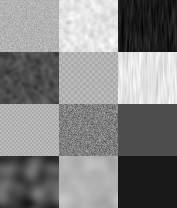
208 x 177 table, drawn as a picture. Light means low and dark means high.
The table splits into 4 rows of 3 panels. Panel 1,1: low, fine-grained, faint in contrast. Panel 1,2: very low, blotchy, faint in contrast. Panel 1,3: very high, streaked downward, faint in contrast. Panel 2,1: high, blotchy, faint in contrast. Panel 2,2: low, checkered, faint in contrast. Panel 2,3: very low, streaked downward, faint in contrast. Panel 3,1: low, checkered, faint in contrast. Panel 3,2: middling, fine-grained. Panel 3,3: high, flat. Panel 4,1: high, smooth. Panel 4,2: low, smooth, faint in contrast. Panel 4,3: very high, flat.
